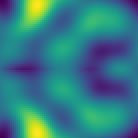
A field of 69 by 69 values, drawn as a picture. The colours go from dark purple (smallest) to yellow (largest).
The top and bottom halves mirror each other. No single row or column stands out from its neighbours. No regular stripes run through it. On average the colour sits 40% of the way up the scale. There are no lone odd cells.
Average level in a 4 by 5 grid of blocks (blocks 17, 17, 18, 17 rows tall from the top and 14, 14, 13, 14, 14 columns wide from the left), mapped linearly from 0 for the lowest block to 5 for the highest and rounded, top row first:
2 5 2 4 2
2 1 3 0 1
2 1 3 0 1
2 5 2 4 2
